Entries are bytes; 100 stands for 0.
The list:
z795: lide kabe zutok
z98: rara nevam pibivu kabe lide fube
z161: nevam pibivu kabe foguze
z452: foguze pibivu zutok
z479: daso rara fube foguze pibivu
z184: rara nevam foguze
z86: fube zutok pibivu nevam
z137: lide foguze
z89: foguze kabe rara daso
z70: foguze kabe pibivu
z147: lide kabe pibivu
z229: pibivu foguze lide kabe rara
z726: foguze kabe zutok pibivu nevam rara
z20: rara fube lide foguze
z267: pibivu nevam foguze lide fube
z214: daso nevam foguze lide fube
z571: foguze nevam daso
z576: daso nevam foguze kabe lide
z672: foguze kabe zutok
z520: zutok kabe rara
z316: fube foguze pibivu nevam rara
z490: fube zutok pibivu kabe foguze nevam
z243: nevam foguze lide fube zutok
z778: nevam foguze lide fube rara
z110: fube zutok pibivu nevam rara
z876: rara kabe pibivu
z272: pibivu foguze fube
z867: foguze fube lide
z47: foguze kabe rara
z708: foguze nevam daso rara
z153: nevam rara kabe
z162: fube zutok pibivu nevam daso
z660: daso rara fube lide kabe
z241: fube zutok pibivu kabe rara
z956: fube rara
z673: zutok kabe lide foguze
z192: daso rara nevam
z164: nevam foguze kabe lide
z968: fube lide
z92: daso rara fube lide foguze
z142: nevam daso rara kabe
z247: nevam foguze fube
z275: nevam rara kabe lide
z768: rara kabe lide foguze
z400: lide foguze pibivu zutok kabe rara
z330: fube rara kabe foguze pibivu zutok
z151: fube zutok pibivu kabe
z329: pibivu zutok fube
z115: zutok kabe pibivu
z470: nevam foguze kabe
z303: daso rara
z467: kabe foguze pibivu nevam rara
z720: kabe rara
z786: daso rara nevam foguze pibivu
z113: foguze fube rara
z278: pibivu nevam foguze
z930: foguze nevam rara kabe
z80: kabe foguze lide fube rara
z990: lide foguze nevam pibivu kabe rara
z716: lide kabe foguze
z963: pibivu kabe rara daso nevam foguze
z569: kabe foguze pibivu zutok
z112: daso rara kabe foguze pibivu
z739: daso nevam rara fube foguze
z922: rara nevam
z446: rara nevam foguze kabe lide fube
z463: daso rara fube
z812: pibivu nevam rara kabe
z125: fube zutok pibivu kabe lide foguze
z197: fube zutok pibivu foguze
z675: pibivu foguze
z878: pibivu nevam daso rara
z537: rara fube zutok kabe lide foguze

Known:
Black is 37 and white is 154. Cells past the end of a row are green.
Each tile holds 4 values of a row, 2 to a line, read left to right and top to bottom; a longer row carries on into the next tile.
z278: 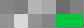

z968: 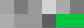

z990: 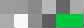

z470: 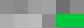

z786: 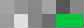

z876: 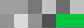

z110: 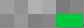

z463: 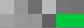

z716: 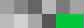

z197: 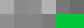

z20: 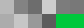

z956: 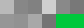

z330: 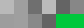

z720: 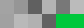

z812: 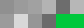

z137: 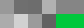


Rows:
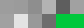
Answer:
z467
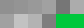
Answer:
z153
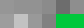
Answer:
z192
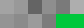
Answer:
z520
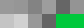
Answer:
z576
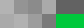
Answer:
z739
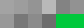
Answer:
z151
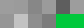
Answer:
z726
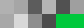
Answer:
z112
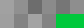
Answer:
z672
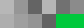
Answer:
z537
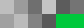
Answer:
z479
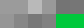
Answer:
z162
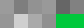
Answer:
z184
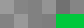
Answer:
z452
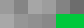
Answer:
z243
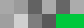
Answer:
z400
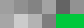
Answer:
z930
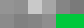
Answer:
z86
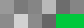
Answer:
z675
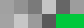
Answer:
z70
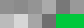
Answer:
z164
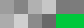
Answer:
z267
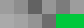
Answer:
z673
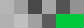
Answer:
z89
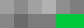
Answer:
z329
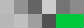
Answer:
z80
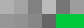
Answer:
z241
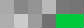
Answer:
z778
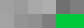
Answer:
z490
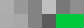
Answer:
z125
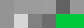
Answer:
z878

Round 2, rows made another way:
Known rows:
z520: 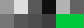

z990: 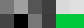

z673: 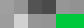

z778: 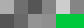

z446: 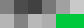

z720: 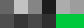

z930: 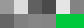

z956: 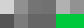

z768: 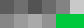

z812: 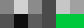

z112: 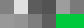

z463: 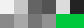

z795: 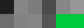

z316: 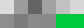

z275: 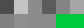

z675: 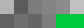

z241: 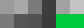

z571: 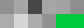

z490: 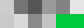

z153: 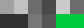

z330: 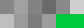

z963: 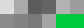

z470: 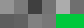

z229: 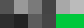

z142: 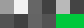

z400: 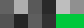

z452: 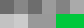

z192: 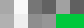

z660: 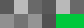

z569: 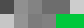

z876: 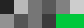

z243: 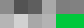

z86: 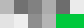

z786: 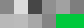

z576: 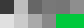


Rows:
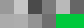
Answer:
z479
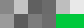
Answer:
z467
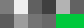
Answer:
z89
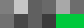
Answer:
z878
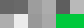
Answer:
z968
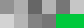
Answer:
z162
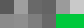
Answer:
z70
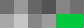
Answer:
z672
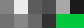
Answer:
z303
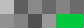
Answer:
z329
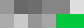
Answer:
z125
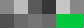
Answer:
z47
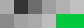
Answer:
z267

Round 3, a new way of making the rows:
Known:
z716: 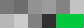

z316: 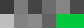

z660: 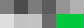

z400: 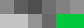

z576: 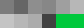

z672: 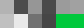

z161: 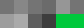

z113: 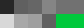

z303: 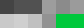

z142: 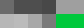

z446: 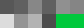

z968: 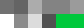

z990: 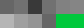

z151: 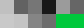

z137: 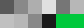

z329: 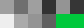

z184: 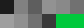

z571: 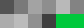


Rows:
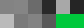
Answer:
z86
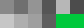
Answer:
z162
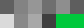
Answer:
z267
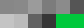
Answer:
z197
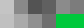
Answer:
z147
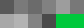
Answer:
z963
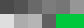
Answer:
z80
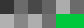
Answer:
z192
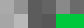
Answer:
z70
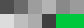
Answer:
z92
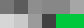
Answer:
z537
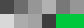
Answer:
z20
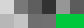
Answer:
z115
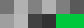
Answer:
z675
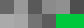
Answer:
z786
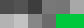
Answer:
z47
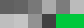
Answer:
z768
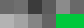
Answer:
z726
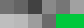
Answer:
z229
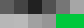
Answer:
z720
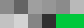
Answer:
z673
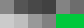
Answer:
z241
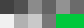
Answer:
z463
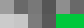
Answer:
z330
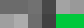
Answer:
z470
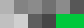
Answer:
z452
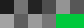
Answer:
z922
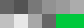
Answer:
z89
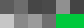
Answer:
z110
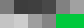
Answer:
z520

